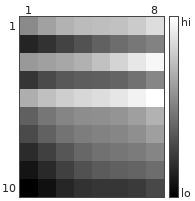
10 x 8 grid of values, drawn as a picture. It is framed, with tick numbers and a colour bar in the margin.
Average level on the scale: 50%. Ninth with the lowest average: bottom left. Slope: up to the top right.
